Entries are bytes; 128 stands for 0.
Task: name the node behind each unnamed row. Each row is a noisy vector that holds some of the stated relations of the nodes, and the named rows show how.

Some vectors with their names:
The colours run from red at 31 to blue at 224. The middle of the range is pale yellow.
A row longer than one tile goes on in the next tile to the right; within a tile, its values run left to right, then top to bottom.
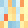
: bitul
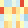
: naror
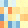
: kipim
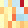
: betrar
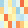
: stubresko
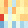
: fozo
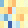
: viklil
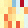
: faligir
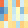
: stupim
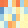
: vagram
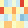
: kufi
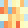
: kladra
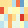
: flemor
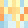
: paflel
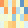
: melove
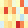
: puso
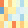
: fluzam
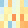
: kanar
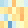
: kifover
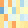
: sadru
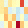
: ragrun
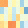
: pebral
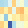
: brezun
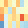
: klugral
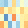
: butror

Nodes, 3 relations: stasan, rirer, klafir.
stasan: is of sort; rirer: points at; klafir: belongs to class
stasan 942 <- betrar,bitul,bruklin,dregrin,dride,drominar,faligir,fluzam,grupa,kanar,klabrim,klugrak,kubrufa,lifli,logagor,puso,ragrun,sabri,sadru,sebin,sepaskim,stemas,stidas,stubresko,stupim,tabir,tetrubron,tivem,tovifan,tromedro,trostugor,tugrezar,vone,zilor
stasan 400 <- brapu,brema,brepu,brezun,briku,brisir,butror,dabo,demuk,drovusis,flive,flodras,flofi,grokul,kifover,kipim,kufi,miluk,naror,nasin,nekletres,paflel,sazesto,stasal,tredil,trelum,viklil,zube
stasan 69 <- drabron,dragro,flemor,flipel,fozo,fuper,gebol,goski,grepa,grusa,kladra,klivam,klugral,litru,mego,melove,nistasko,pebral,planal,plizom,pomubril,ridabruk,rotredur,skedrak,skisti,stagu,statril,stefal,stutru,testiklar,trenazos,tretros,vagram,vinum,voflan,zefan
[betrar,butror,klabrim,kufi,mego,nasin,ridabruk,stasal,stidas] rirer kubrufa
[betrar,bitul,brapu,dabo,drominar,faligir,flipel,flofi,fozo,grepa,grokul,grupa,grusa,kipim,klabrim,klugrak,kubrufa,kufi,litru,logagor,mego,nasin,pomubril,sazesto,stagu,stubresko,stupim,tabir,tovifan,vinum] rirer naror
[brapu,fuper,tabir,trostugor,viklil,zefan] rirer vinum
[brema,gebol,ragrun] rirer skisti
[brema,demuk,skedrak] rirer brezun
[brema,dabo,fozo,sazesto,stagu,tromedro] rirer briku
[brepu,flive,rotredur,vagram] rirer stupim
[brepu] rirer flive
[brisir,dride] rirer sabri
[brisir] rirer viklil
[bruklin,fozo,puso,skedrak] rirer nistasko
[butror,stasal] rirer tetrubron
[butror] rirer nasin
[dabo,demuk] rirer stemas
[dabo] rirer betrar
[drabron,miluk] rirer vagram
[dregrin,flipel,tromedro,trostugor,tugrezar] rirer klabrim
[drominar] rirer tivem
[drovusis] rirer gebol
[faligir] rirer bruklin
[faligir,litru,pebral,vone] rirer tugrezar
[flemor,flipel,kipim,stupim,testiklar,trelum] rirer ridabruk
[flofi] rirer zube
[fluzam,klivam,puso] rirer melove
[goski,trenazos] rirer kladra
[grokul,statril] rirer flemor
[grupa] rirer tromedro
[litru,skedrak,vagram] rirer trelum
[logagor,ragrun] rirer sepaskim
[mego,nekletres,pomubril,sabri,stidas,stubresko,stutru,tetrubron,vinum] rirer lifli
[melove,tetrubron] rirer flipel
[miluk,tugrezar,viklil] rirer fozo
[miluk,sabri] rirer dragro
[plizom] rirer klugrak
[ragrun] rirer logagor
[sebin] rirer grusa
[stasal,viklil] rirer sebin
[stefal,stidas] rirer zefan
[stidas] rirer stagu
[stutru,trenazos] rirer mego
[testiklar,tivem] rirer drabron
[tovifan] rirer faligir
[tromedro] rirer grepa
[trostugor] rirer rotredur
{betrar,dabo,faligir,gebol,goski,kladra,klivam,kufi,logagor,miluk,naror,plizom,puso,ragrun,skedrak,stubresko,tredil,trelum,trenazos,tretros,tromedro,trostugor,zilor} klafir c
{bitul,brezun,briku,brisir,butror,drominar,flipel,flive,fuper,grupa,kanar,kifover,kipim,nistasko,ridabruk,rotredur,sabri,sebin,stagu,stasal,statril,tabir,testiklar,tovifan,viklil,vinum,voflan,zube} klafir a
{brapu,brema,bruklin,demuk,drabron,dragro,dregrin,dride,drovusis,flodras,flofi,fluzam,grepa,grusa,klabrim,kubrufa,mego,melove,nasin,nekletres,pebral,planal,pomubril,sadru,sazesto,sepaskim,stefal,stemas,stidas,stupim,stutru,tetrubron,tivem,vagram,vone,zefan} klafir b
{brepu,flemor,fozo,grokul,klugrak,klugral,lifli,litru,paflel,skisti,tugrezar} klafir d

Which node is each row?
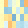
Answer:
pomubril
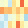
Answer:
miluk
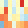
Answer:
tromedro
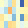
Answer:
nekletres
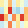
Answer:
tugrezar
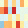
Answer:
klivam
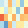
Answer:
lifli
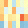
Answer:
litru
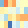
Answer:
fuper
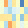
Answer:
stutru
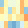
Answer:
stagu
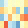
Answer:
flipel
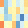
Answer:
nasin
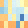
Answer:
klabrim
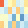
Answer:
brapu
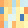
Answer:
bruklin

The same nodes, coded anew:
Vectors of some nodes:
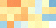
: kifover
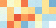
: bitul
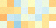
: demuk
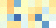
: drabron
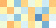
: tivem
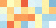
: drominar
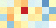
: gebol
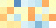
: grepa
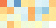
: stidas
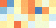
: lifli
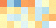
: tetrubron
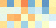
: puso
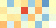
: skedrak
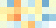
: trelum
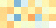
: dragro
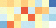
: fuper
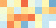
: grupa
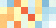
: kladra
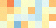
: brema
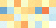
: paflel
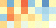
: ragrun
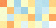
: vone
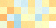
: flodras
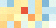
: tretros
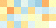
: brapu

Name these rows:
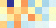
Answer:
stubresko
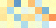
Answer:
melove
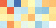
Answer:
klabrim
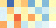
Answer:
faligir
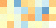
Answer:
fluzam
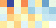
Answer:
trostugor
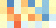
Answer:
betrar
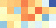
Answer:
rotredur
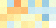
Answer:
tredil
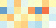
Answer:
grokul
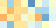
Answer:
kufi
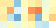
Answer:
vagram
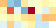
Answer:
stupim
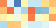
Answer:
kubrufa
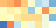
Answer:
viklil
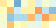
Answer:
zefan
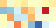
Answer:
fozo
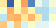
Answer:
logagor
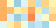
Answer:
mego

